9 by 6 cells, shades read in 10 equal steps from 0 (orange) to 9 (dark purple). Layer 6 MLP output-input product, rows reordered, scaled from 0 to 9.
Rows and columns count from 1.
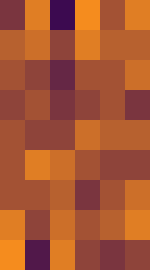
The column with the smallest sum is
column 6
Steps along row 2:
down up down up same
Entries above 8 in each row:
1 0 0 0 0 0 0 0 0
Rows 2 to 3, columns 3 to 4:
5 1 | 7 4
